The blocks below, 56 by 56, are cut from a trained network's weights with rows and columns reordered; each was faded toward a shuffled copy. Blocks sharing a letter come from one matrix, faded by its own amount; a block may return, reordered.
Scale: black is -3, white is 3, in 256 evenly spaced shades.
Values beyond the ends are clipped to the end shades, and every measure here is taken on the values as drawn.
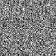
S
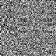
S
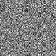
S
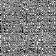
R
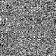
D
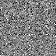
D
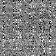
R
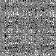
R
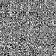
D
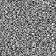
S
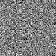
S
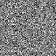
D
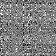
R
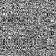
S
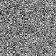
S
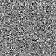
D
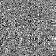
D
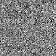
D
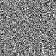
S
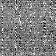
R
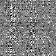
R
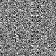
S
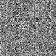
D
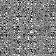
R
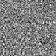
S
